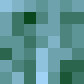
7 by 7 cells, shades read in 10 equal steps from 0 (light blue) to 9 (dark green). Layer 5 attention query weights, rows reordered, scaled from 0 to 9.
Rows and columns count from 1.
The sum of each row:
20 38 29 29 28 32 30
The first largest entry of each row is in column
4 3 2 3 1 6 6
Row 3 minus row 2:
0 0 -4 -2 0 -1 -2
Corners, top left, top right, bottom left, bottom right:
1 3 4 6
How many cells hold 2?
3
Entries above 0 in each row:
7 7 7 7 7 7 6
